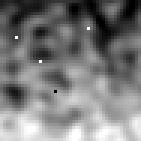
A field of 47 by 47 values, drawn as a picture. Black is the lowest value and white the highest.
The texture is blotchy. The top right is the ninth with the lowest average. Four lone cells stand out: three far higher and one far lower than their neighbours. No regular stripes run through it. The field climbs toward the bottom.
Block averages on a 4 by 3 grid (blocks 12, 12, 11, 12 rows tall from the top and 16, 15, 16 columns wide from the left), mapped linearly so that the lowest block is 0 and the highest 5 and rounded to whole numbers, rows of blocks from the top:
0 1 0 | 2 2 1 | 2 3 3 | 5 4 5
